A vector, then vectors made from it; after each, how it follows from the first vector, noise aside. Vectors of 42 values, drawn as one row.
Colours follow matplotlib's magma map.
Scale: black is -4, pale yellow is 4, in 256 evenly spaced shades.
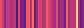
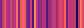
negated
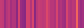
shrunk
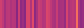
shrunk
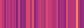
shrunk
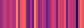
negated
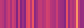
shrunk
